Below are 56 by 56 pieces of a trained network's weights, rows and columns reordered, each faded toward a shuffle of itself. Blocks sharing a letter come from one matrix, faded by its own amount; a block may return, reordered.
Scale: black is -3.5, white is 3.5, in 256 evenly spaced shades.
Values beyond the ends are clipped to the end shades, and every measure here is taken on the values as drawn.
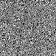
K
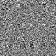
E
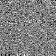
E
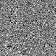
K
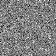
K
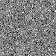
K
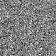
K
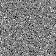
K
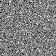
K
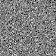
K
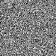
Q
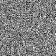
Q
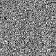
E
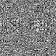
E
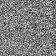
Q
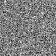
Q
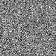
Q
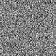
E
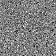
K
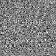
E
